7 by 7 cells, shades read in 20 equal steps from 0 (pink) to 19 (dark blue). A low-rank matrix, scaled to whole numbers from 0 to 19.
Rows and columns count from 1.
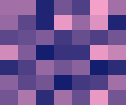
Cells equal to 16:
2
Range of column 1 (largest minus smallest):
14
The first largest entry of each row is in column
3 3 4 3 6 4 3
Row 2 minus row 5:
-9 -1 10 -10 -1 -17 1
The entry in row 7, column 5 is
12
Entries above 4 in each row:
6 5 7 4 7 7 6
